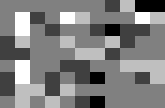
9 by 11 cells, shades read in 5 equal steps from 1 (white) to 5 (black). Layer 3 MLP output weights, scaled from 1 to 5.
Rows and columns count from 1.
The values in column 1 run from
3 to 4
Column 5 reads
3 1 3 2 3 4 3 2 3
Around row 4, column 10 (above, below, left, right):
4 3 4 3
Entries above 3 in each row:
3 1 5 2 3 2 5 2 2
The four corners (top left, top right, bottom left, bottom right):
3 5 3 3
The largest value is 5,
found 5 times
